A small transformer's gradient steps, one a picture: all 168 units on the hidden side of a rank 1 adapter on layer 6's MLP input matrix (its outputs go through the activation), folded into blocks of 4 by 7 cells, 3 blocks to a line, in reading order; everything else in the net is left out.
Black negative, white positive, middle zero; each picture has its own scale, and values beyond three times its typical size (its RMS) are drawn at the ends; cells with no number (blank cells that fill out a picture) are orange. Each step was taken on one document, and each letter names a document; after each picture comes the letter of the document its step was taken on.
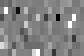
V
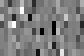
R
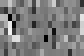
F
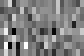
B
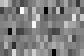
V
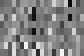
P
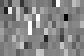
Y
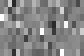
R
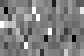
F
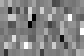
Y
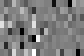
P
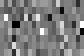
R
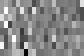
F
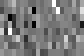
F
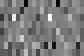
B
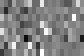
V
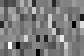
Y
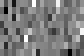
F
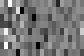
B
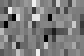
Y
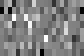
F
